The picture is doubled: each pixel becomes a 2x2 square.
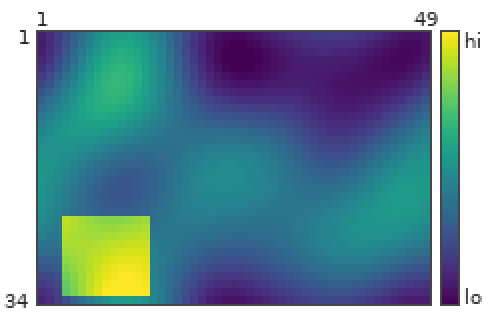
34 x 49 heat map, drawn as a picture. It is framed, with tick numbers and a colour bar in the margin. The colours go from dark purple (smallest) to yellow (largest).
Ninth with the highest average: bottom left. Odd patch: higher, in the bottom left. Roughest part: bottom left. Stripes: none.
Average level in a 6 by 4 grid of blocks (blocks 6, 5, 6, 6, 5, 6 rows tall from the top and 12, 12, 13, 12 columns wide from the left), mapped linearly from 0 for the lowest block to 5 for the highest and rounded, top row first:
3200 | 3200 | 3222 | 2223 | 5323 | 4211
